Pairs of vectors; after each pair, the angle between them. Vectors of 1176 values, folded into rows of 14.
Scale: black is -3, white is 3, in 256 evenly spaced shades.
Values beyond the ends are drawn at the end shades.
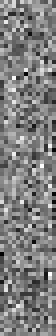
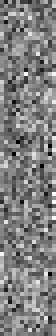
nearly opposite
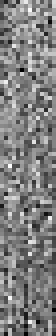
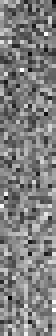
nearly opposite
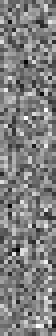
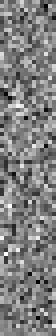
partly opposed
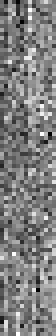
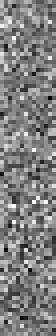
orthogonal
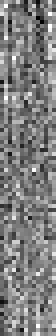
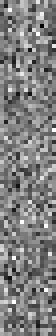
partly opposed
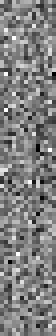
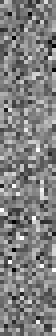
partly opposed
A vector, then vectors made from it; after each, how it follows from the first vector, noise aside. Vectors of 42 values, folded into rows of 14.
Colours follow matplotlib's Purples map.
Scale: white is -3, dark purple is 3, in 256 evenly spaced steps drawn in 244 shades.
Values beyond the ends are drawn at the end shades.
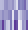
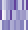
wrapped around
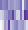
wrapped around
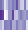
wrapped around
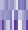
copied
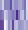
wrapped around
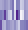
wrapped around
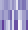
copied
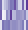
wrapped around
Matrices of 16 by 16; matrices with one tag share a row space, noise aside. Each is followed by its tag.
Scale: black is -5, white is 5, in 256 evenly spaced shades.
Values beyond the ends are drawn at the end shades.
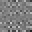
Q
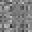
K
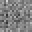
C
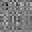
C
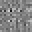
Q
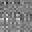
C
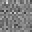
C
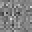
C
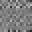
Q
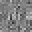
Q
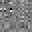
K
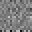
Q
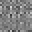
Q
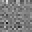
C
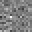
K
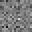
C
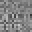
C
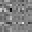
K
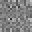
Q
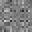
K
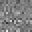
C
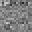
K
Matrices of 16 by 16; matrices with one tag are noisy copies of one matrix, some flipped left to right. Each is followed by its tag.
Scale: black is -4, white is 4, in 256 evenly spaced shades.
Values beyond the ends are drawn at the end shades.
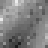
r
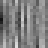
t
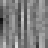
t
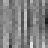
t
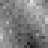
r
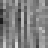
t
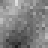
r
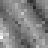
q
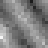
q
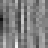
t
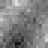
r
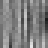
t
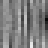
t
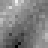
r
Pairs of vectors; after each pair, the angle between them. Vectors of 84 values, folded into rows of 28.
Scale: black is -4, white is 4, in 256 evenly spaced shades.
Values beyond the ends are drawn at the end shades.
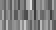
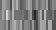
partly aligned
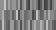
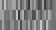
nearly parallel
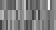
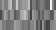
orthogonal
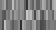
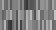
partly aligned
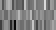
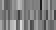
partly opposed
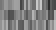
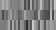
orthogonal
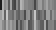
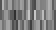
partly aligned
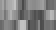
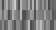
orthogonal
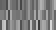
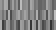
nearly opposite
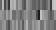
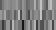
orthogonal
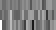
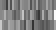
partly aligned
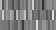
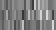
partly opposed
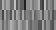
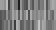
orthogonal
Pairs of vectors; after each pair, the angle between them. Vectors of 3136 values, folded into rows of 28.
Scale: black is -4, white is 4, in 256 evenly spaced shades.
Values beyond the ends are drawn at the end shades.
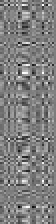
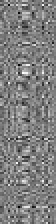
nearly parallel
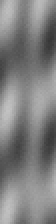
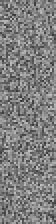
orthogonal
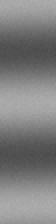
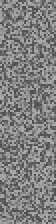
orthogonal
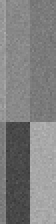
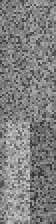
partly opposed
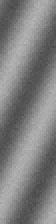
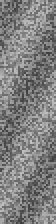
partly aligned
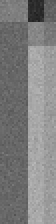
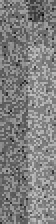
partly aligned
